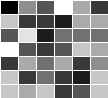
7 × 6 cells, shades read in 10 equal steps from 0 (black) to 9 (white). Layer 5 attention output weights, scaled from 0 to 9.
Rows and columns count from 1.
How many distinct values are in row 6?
4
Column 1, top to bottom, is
0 7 3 9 2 7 7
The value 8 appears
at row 3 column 2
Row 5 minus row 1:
2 1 1 -3 -4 3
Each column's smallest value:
0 2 1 1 1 2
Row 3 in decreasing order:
8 4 4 4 3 1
